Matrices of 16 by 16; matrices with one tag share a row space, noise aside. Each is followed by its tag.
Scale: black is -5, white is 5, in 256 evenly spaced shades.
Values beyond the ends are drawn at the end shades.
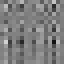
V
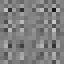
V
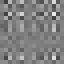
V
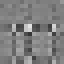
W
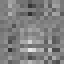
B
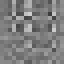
W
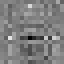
B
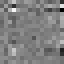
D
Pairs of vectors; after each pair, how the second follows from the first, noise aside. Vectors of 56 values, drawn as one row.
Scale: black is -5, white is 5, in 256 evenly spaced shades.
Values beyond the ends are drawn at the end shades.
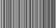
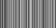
sign-scrambled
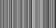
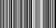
scaled up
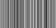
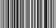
scaled up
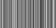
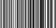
scaled up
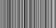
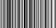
scaled up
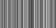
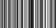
scaled up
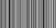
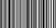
scaled up
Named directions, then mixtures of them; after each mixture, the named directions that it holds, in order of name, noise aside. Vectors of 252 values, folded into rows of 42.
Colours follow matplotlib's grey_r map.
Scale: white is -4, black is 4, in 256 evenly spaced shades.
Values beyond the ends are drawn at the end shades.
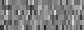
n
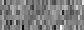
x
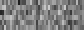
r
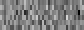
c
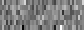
x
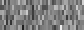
c, r, x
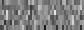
n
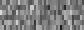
n, r, x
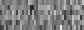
n, r, x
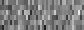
c, n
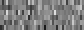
n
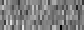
c, r, x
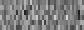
c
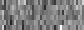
r, x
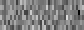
c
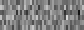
c, r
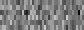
c, n, r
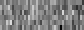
c, n, x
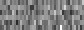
n, r, x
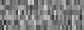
n, r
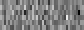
c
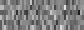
c, r, x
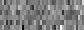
x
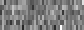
x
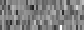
n, x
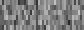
c, n, r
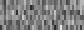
c, n, x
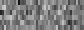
r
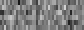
r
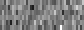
n, x
